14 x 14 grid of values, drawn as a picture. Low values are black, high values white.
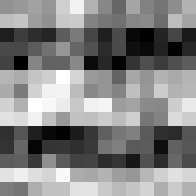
Stripes running across repeat 2 times from top to bottom. The top right is the ninth with the lowest average. On average the colour sits 50% of the way up the scale. The middle left is the ninth with the highest average. Streaks run across, left to right.
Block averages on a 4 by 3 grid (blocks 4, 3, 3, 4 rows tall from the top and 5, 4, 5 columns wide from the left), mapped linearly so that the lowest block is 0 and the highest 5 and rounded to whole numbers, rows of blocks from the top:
320
524
554
333
